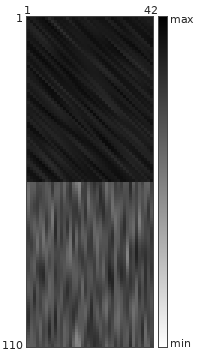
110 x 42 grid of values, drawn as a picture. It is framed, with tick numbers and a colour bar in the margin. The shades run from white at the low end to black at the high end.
The table splits into 2 rows of 1 panel. Panel 1,1: very high, slanting down to the right, faint in contrast. Panel 2,1: high, streaked downward.
